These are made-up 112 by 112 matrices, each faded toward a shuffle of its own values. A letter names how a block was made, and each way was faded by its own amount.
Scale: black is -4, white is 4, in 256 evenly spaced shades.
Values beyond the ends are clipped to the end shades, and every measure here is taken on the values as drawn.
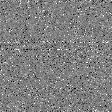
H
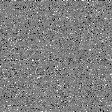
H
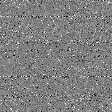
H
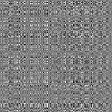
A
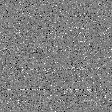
H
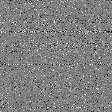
H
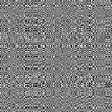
A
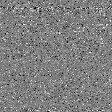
H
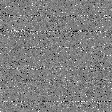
H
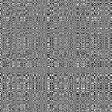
A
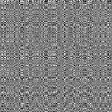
A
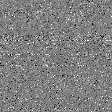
H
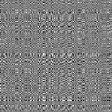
A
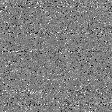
H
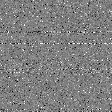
H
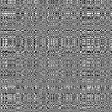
A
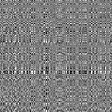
A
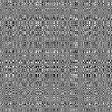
A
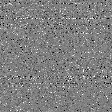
H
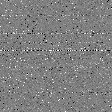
H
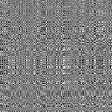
A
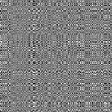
A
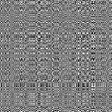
A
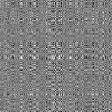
A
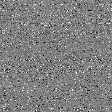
H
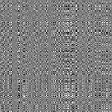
A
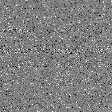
H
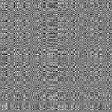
A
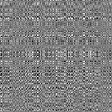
A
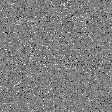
H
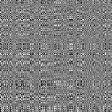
A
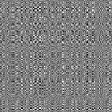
A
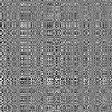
A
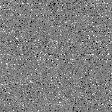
H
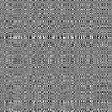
A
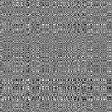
A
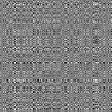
A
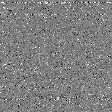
H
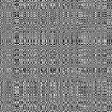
A
